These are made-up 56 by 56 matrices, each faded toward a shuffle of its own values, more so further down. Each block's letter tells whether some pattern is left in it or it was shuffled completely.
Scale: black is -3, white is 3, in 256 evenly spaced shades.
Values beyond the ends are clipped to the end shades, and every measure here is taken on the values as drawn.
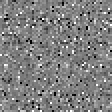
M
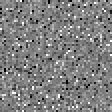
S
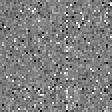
M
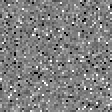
S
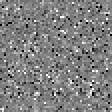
M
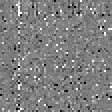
M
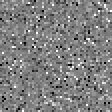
S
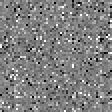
M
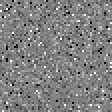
S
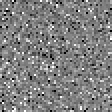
S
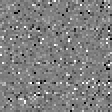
M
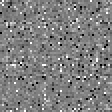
M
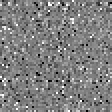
M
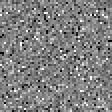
S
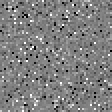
S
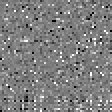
M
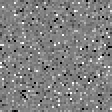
S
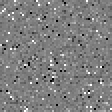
S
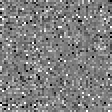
M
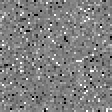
S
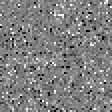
S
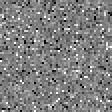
S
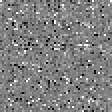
M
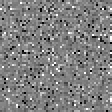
M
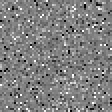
S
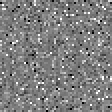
S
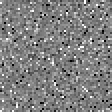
S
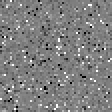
S
